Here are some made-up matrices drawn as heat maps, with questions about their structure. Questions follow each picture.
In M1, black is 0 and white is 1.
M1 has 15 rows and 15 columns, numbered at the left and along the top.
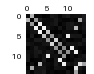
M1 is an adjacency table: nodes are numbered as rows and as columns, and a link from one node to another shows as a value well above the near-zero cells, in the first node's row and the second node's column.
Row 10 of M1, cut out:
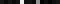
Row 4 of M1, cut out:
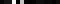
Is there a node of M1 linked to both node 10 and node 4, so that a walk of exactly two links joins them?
yes
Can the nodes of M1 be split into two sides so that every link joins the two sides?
no
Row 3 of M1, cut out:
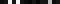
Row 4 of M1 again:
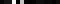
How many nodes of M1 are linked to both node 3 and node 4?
0
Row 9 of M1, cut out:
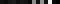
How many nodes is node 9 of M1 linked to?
3
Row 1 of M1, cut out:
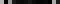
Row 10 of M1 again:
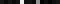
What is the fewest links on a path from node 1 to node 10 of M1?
4
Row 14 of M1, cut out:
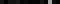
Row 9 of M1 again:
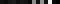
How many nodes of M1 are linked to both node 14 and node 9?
1
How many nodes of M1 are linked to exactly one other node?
3
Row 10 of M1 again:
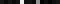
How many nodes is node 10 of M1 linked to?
2
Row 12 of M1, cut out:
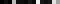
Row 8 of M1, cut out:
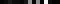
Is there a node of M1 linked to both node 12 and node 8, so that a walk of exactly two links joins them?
yes
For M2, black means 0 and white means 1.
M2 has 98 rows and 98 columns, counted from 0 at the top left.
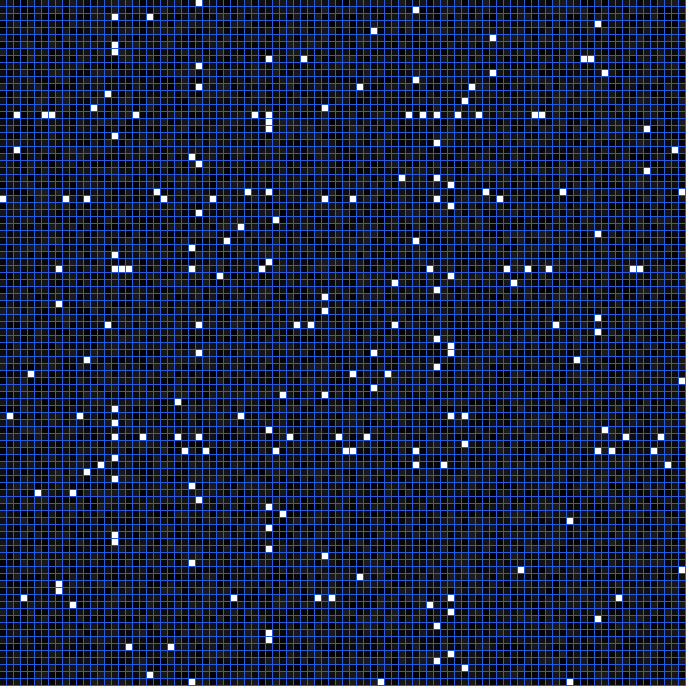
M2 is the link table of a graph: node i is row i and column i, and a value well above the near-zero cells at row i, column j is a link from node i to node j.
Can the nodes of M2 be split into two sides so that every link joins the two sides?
yes
